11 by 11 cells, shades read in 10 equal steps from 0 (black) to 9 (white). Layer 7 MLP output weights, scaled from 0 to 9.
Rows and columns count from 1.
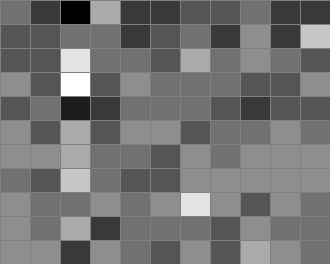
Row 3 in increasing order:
3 3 3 3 4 4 4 4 5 6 8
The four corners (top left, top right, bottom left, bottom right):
4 2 5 4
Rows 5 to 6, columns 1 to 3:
3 4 1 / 5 3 6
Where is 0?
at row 1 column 3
